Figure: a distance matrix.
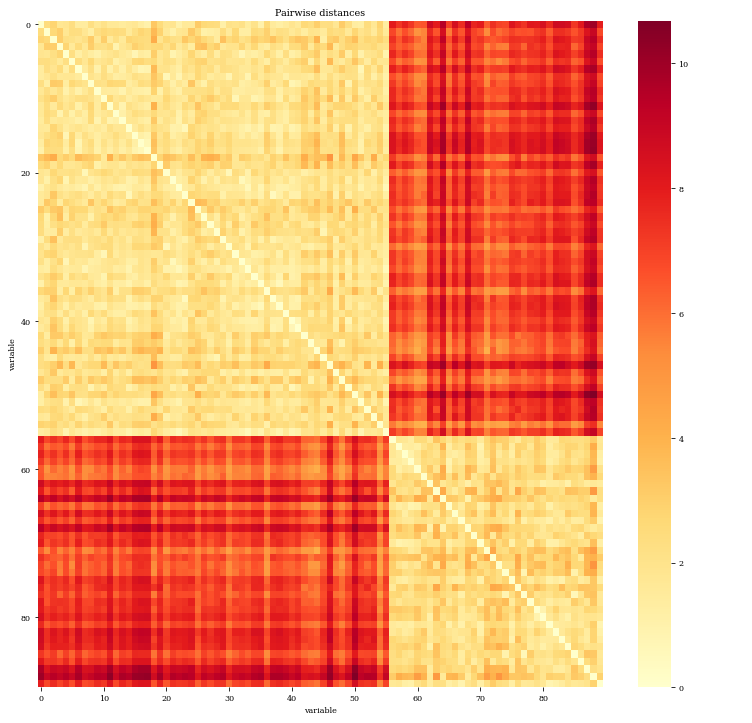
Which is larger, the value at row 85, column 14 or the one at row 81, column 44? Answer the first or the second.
the first
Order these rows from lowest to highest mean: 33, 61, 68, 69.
33, 61, 69, 68
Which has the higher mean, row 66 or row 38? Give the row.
66
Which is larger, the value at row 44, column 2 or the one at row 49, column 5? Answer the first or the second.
the first
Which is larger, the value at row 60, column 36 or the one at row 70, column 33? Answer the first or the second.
the second
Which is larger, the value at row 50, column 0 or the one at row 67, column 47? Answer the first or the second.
the second
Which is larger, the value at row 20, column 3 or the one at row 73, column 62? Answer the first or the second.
the second
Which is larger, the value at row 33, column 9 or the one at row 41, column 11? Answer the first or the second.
the second
